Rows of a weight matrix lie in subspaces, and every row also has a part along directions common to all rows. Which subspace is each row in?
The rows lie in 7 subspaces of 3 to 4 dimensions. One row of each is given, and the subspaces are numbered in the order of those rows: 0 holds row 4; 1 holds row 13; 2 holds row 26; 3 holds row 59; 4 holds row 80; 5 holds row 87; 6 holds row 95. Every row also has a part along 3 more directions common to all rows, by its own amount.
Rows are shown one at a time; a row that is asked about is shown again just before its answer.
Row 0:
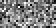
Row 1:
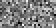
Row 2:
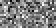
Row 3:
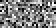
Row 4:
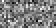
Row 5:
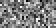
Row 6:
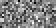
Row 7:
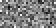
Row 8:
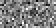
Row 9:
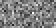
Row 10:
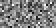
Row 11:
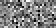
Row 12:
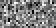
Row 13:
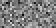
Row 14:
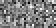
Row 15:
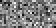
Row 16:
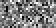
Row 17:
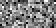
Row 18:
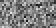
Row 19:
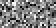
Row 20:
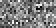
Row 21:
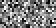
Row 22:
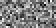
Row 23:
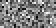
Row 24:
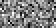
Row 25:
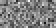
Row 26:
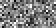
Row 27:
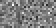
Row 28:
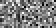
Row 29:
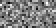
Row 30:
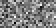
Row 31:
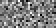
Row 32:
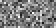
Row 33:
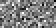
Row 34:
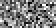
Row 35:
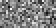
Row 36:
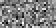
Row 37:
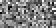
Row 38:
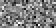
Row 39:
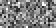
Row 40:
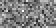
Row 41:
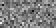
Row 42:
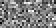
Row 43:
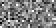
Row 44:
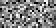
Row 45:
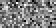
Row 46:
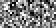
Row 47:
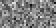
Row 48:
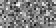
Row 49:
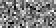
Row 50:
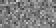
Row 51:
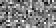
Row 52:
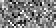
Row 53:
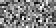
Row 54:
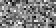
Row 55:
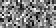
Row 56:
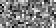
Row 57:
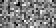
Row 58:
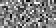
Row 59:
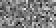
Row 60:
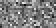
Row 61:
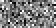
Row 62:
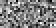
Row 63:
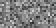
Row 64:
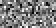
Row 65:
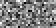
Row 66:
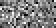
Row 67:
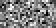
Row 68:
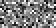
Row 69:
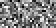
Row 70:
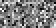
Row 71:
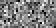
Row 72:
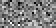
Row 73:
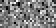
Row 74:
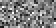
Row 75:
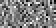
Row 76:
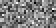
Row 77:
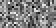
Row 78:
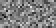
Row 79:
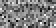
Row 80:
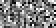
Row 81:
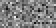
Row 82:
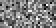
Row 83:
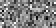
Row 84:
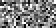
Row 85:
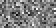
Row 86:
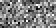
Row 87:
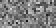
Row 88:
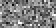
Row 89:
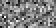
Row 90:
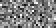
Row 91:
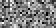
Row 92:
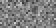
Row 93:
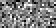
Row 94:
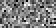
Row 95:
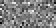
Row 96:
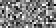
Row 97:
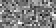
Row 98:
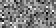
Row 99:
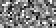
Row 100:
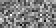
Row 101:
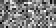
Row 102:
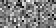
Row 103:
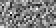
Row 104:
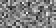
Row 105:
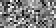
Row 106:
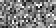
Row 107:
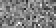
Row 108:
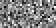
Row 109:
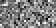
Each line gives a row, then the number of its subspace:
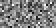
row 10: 3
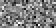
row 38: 3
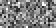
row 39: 0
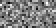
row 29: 6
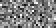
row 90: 1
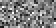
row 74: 1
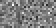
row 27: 3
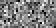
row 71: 1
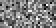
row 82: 3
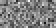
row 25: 0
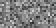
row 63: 6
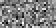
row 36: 6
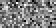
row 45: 4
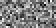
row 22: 6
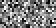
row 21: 4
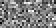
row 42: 6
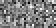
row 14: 4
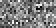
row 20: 5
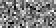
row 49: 0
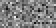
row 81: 0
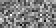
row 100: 4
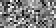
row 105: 5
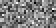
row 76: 2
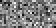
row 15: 1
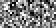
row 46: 4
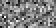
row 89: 0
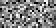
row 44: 6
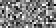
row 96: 0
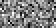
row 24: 1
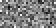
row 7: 2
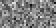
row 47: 4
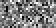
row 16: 6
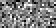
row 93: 4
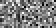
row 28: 3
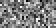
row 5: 4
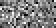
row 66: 1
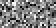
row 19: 4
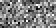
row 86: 5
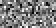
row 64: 6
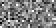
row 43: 6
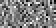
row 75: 5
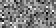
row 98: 2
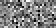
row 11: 5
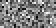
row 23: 2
